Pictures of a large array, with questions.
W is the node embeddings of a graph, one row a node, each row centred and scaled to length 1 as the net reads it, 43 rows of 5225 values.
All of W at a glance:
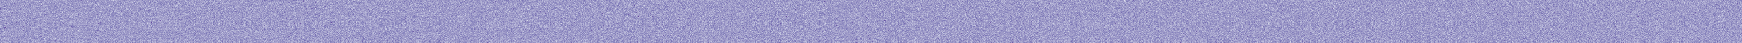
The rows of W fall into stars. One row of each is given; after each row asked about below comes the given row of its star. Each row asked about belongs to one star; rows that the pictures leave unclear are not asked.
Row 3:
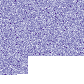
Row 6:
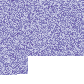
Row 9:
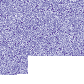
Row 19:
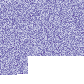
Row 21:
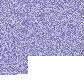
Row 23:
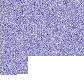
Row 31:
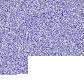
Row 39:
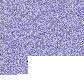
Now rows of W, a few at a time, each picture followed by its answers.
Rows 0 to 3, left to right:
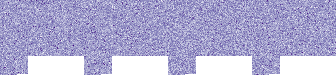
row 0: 39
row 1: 19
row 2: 3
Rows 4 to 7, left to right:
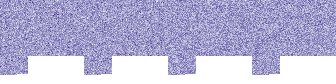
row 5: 9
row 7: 3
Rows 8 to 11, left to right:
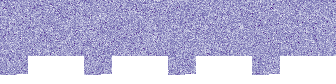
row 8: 9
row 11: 39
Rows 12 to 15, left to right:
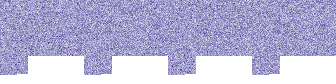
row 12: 31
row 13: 23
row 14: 19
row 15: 21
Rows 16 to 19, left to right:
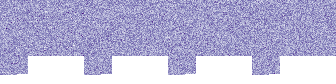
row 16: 21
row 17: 9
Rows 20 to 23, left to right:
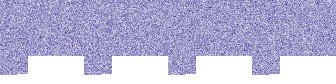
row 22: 31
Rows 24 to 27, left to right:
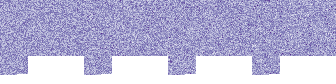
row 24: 31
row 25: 6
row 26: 19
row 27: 6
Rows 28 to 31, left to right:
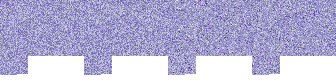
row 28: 9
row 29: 39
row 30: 19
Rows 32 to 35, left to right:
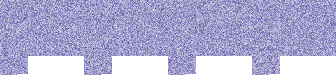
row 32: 3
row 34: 3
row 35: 19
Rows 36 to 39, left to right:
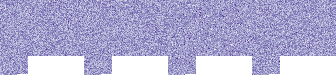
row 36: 9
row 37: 31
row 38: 3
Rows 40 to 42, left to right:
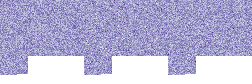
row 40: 23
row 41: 31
